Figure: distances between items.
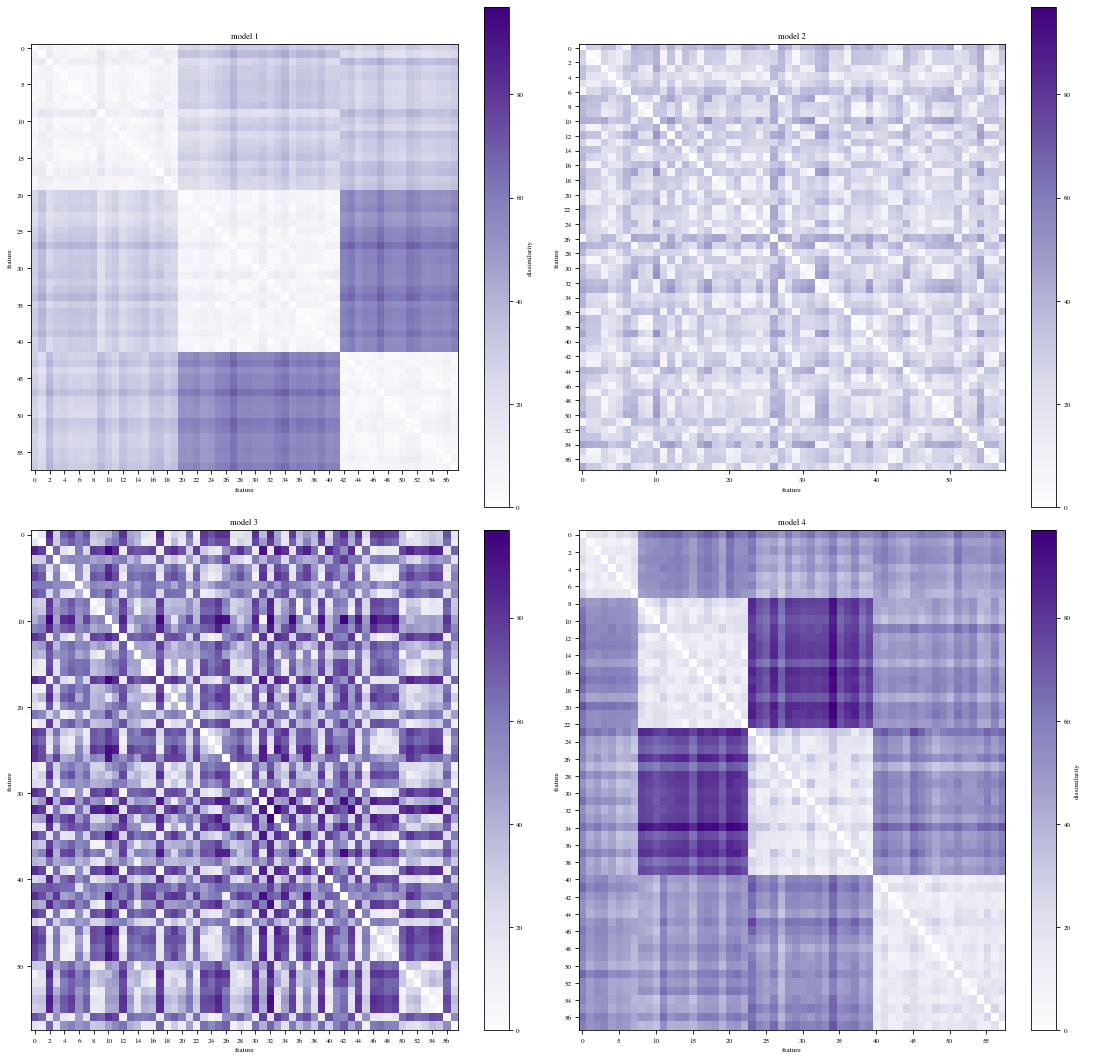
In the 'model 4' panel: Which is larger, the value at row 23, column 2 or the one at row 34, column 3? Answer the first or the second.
the first
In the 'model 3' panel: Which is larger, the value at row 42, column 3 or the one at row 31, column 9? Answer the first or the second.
the first
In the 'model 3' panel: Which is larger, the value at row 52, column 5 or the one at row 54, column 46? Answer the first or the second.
the second
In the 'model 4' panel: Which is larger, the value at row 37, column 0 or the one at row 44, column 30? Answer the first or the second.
the first
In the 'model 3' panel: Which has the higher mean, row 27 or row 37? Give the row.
37
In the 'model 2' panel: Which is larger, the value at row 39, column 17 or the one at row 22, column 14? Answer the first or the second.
the second
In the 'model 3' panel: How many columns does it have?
58
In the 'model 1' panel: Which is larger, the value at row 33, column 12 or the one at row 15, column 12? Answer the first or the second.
the first
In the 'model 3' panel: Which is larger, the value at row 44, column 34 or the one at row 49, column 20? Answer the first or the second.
the first
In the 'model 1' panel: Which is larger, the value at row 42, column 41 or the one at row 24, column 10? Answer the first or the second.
the first
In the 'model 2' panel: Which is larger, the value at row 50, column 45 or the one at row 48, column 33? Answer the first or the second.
the second
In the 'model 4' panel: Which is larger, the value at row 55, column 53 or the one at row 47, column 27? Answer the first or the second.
the second
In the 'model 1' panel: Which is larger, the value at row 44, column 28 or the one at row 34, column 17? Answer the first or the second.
the first
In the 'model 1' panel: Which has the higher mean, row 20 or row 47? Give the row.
47
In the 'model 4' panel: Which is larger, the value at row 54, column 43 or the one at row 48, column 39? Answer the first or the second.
the second
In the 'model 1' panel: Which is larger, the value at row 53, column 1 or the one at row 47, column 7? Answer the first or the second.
the second
